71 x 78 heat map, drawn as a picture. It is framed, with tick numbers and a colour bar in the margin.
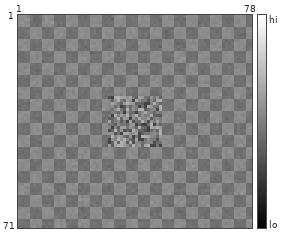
Slope: none. Average level on the scale: 50%. Grain: checkered. Roughest part: centre. Odd patch: rougher, in the centre. Mirror symmetry: none. Odd rows or columns: none. Seam: none.
